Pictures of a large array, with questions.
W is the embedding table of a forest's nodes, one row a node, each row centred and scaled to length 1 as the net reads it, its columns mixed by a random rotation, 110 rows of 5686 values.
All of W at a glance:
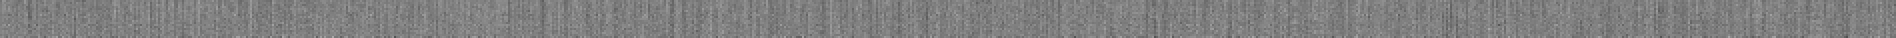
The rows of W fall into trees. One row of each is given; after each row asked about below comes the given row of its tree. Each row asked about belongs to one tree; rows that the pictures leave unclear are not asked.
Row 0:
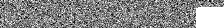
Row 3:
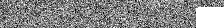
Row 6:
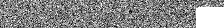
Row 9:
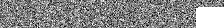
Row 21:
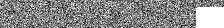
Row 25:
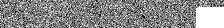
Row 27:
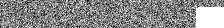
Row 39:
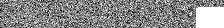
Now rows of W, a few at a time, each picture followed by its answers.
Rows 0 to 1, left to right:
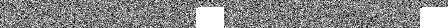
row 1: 9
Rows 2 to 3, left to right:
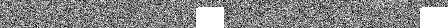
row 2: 9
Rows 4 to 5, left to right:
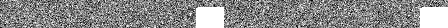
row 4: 39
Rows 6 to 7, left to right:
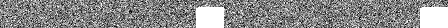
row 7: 3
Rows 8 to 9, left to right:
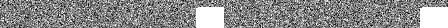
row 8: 0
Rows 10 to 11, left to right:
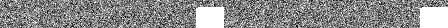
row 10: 39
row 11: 27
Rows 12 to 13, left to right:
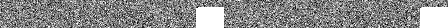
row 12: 9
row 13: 39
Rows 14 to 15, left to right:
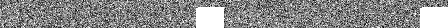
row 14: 3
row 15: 39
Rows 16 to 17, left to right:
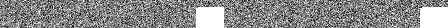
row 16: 27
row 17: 9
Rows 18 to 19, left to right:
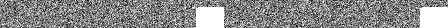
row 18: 27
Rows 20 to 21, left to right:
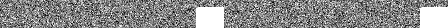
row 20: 39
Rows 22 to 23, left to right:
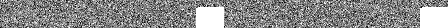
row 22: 39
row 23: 9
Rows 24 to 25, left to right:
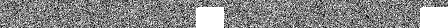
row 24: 27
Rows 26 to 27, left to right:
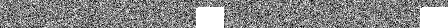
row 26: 6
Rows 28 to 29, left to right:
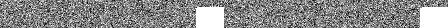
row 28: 21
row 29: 39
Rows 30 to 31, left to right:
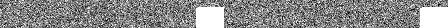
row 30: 3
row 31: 39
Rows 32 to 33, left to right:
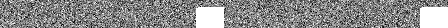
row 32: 0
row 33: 39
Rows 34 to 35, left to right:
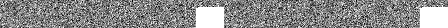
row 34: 27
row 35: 27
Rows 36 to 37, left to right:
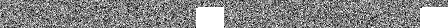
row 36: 3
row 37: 9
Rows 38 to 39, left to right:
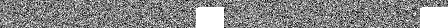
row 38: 27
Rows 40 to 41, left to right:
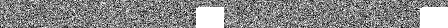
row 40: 6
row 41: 27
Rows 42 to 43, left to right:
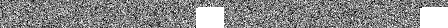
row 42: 3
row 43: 9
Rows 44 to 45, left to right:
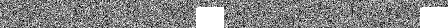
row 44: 3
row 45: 3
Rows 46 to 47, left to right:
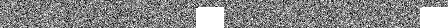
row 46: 9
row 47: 3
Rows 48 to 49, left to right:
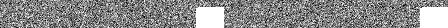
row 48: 25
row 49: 27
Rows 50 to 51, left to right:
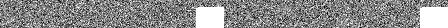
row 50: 27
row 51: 3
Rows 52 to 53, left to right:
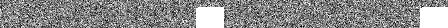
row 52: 3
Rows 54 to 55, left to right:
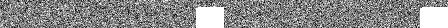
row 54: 3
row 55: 6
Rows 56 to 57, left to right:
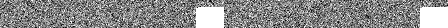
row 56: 0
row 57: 25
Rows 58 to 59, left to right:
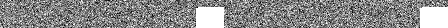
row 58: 9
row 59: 3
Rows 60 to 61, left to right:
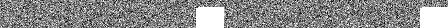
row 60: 9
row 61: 3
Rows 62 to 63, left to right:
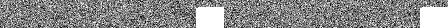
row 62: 6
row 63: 6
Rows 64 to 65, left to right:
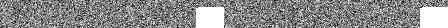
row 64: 27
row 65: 9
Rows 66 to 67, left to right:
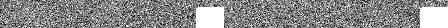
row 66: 39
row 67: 6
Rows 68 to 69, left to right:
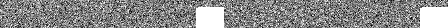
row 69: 9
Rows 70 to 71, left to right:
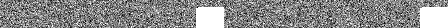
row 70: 9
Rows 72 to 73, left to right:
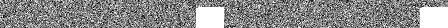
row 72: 25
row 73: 27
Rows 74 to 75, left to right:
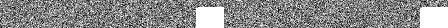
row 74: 27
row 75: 39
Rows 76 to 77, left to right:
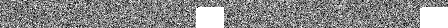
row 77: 25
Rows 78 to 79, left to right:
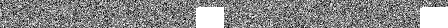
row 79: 25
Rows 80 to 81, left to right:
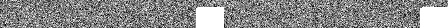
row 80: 39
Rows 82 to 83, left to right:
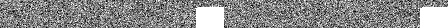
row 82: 21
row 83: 6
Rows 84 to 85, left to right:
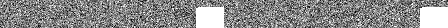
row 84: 6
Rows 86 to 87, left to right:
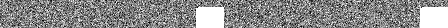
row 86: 9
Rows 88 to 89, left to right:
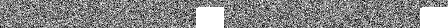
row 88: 6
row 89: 6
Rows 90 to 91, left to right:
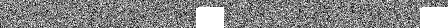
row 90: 6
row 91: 3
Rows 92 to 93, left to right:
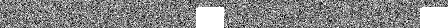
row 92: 25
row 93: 3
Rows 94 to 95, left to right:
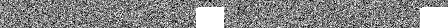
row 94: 0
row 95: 27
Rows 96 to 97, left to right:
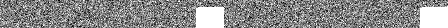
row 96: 27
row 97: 0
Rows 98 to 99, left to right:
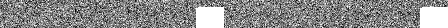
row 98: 3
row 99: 6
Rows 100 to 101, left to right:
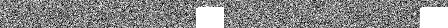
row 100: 6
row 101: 39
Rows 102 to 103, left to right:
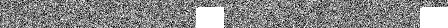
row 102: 27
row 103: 25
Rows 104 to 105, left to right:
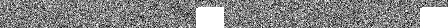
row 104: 6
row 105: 9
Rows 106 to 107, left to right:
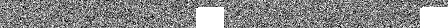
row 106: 9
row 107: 6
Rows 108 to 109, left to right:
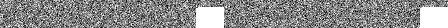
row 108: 25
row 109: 6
